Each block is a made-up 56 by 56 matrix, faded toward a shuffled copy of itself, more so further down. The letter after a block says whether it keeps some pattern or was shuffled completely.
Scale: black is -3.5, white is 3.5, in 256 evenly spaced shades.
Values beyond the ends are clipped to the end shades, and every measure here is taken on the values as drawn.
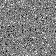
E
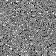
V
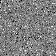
E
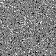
V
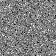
V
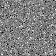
E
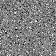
E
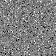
V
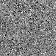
V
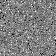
E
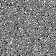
E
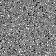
V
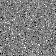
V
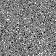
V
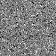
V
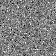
E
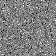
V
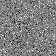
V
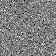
E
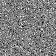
E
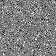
V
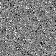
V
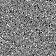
E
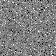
E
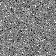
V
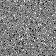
E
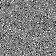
E
